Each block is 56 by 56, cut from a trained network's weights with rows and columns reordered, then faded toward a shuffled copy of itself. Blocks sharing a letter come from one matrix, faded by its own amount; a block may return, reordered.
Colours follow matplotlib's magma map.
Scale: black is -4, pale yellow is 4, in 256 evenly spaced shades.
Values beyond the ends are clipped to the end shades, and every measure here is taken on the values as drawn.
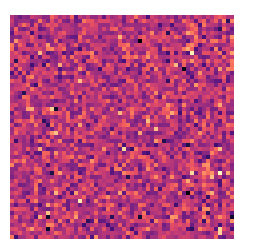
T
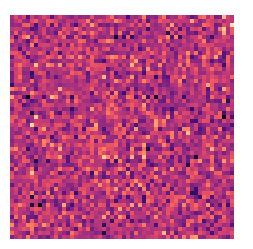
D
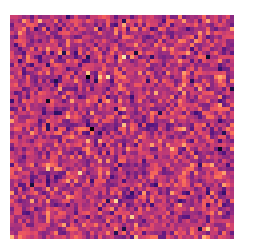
D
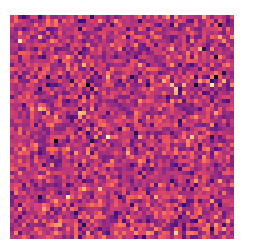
T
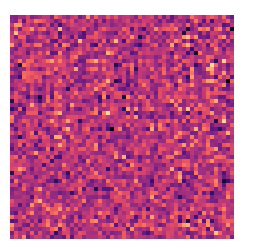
D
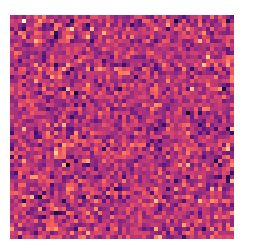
D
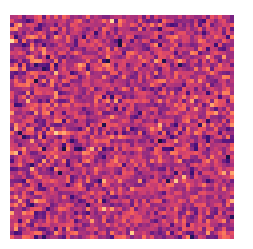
D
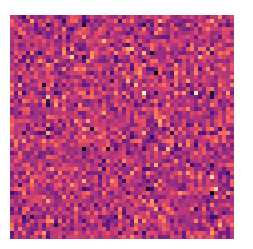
D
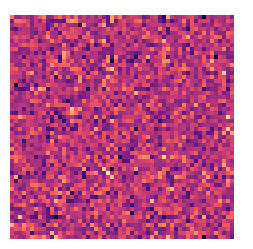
D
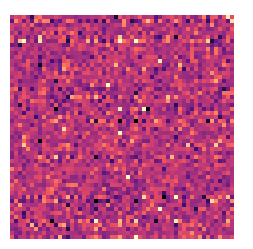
T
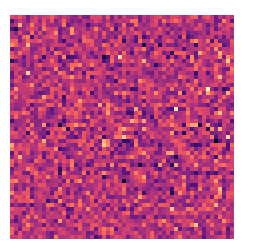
D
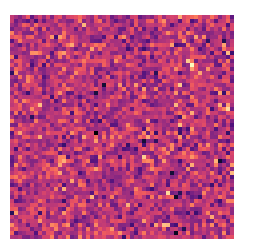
T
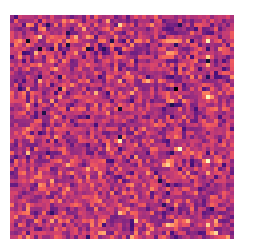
D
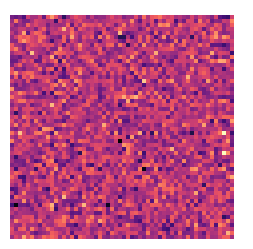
D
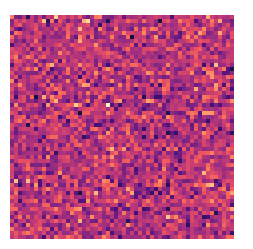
D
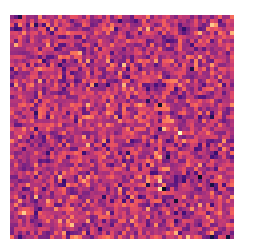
D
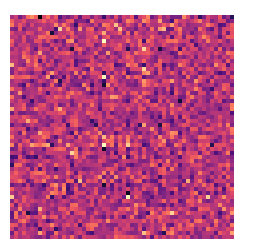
D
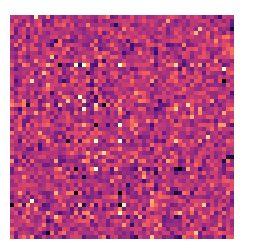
T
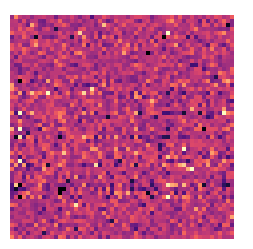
T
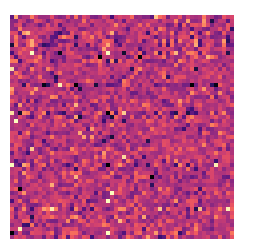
T
